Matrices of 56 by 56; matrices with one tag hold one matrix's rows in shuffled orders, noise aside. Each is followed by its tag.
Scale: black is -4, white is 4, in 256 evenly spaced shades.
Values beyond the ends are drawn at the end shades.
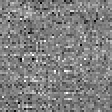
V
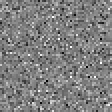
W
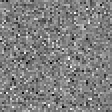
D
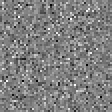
D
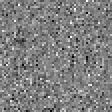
D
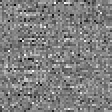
V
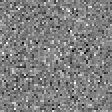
D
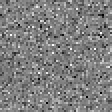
W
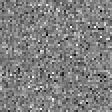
W
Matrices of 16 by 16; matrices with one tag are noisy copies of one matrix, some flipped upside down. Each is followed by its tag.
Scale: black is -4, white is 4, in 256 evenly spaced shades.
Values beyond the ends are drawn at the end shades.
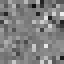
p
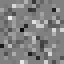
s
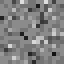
s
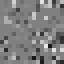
p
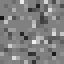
s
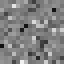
s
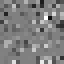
p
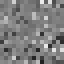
p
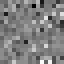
p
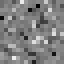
s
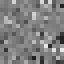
p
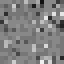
p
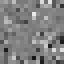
p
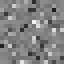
s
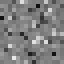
s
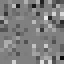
p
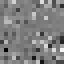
p
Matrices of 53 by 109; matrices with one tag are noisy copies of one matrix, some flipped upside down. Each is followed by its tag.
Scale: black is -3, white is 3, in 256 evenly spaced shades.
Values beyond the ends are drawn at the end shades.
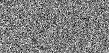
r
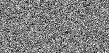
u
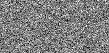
u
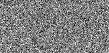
r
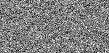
u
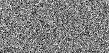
r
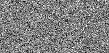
u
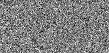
r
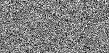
u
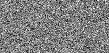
u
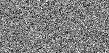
u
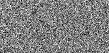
r
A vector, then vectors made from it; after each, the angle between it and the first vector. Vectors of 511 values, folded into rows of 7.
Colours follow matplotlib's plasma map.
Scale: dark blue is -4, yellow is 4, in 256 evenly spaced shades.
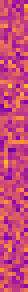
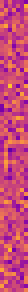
nearly parallel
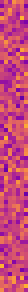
partly opposed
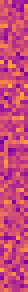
nearly parallel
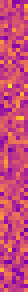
nearly parallel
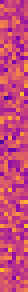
partly aligned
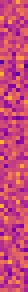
partly opposed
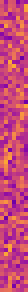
partly aligned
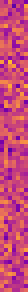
nearly parallel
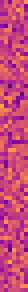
nearly opposite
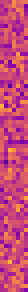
nearly opposite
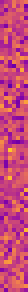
nearly opposite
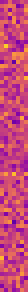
orthogonal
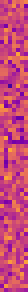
nearly opposite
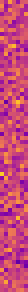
orthogonal
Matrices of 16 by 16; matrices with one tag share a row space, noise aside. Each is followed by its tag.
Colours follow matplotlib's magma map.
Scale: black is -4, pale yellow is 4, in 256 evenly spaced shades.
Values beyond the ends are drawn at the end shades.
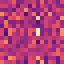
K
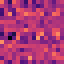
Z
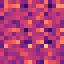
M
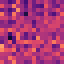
Z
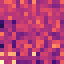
Z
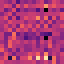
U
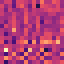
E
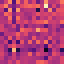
U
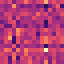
U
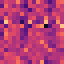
M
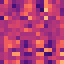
M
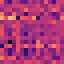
Z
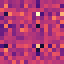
K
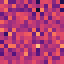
K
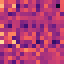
Z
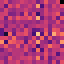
K
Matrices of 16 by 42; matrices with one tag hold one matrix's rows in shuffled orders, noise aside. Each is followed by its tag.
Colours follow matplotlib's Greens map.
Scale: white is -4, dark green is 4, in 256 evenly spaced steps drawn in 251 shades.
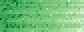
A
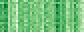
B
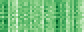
B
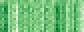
B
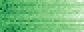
A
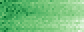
A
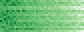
A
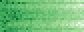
A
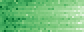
A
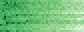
A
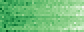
A
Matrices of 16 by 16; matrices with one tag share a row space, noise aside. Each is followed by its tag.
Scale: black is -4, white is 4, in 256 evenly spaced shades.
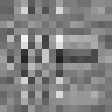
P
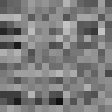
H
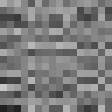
H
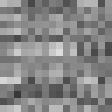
H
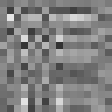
P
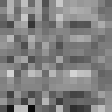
P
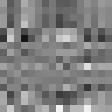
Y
